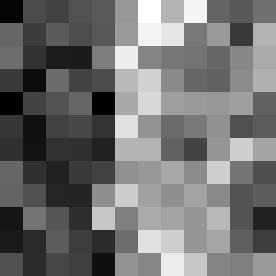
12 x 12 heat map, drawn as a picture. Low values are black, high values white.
The middle left is the ninth with the lowest average. The ninth with the highest average is the top middle. A vertical seam about 40% of the way across splits the table, and the right part is higher.
